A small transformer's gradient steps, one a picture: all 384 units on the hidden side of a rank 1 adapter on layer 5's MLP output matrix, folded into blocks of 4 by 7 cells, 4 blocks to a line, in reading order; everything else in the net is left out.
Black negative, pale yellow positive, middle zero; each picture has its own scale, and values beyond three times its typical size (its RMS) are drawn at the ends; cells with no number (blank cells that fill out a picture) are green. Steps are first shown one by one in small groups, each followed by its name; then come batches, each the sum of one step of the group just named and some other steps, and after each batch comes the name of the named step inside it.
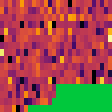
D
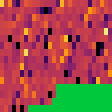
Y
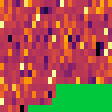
Y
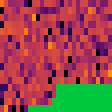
Y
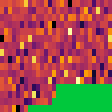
D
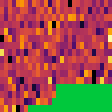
D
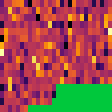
D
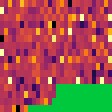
D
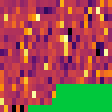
Y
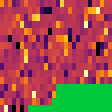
Y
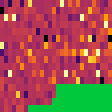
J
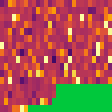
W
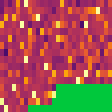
J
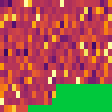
J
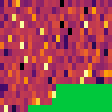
J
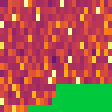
W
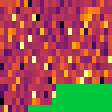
J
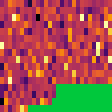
W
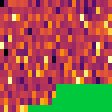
W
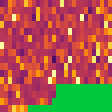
W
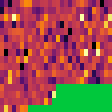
J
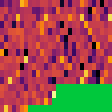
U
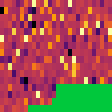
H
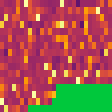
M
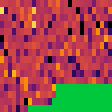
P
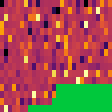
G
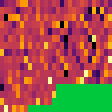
U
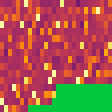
M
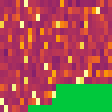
M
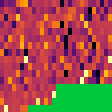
U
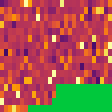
U
